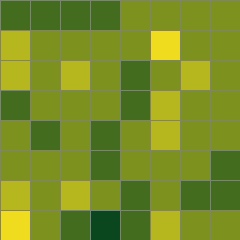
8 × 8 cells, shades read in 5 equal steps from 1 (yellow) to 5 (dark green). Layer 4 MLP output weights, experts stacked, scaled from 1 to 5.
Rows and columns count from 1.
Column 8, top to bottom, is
3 3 3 3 3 4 4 3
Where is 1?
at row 2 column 6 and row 8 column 1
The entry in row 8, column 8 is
3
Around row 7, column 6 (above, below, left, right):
3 2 4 4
